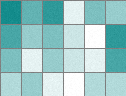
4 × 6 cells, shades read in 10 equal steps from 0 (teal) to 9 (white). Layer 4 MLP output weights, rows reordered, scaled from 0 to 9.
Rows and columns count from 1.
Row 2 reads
2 5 4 7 9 1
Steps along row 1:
up down up down up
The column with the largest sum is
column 4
